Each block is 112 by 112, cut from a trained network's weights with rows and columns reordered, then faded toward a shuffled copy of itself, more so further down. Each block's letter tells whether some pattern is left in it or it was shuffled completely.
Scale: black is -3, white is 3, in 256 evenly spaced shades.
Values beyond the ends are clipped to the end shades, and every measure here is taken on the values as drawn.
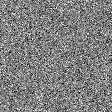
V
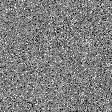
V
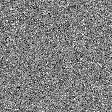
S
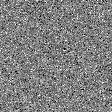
S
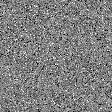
S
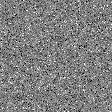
S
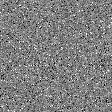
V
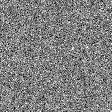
V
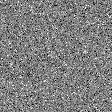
S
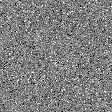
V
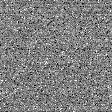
V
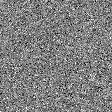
S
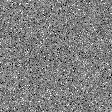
S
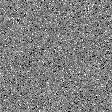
S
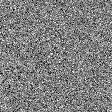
S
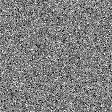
S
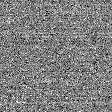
V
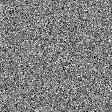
V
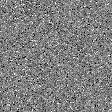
S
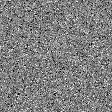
S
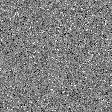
S
